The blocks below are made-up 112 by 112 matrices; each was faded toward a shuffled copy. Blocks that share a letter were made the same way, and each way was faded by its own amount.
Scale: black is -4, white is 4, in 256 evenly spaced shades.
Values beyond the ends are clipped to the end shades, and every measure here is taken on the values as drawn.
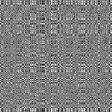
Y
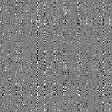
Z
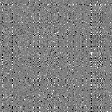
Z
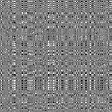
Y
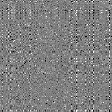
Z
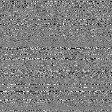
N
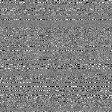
N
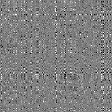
Z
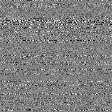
N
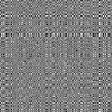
Y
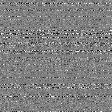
N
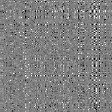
Z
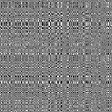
Y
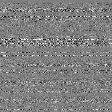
N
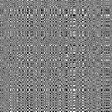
Y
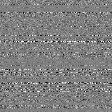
N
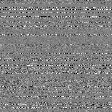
N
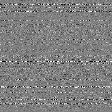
N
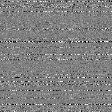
N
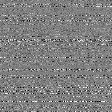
N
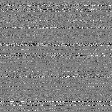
N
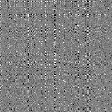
Z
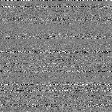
N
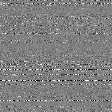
N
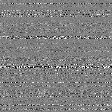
N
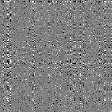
Z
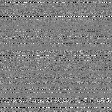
N
